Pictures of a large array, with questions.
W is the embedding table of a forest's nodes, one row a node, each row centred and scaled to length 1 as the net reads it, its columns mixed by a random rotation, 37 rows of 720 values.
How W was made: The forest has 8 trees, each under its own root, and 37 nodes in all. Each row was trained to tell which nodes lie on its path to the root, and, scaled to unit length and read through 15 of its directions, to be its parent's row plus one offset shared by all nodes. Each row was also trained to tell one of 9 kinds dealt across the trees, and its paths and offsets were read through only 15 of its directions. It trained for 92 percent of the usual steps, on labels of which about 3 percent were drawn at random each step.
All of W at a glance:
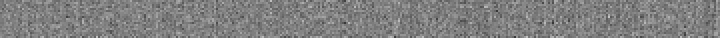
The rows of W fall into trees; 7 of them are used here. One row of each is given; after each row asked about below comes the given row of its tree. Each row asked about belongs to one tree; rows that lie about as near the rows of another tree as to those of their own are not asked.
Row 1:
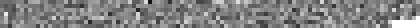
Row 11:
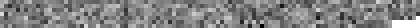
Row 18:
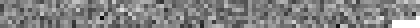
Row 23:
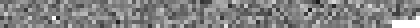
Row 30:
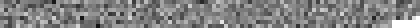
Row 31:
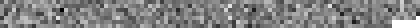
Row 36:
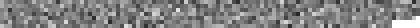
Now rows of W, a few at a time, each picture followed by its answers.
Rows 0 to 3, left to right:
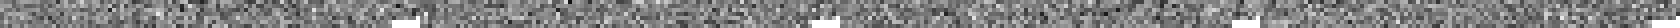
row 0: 36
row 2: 23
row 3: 1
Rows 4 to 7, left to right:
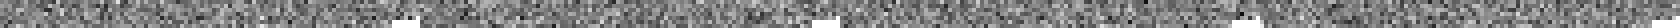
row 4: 30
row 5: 18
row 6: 30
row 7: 30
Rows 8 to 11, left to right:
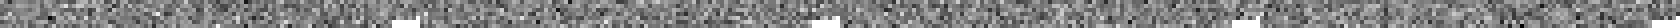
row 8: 36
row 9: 1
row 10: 30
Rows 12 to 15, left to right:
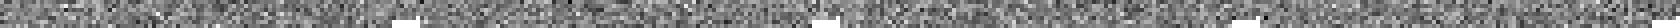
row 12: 36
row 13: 31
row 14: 36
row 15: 11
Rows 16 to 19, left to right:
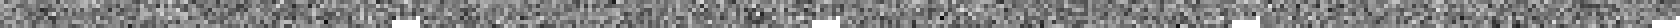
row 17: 18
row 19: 23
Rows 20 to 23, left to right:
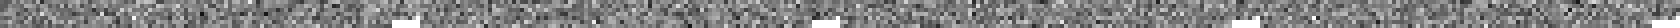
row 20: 23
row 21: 11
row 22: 30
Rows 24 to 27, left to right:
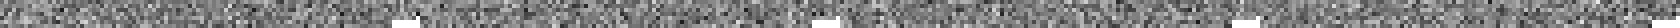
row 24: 31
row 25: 23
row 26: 31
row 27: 11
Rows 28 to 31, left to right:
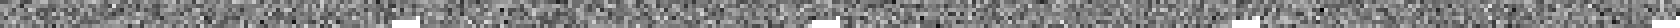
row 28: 1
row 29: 36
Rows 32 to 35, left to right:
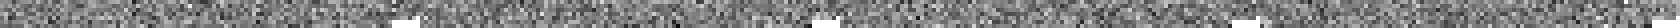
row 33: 31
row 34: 11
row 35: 31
